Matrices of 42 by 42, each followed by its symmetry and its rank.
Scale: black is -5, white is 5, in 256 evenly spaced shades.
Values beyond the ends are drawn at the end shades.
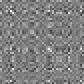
symmetric, rank three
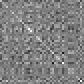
symmetric, rank five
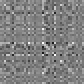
symmetric, rank three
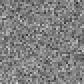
neither, full rank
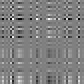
neither, rank one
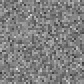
neither, full rank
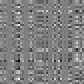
neither, rank two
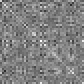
symmetric, rank five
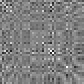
symmetric, rank three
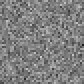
neither, full rank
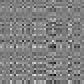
neither, rank two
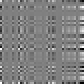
neither, rank one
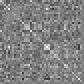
symmetric, rank five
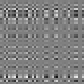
neither, rank one
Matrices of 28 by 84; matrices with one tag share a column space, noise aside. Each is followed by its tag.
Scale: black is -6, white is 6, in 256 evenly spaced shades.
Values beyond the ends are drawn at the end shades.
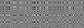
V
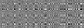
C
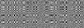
V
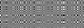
V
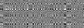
C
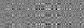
C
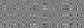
C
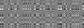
C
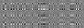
C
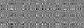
C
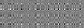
C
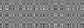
C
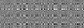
C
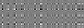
C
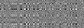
C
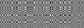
V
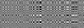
V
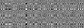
C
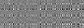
C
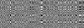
V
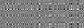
C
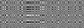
V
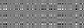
C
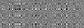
C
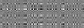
C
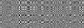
V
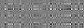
C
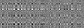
C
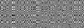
V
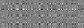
C
